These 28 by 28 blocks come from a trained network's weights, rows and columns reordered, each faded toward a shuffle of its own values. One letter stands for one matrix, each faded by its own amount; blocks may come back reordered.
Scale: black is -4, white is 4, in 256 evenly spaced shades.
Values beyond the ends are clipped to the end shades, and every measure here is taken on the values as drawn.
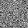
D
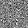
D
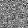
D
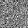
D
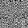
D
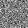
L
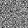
D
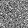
L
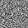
D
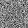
L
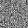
D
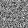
L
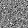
L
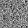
D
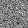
L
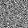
L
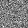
L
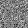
D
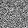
L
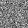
L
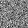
L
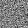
L
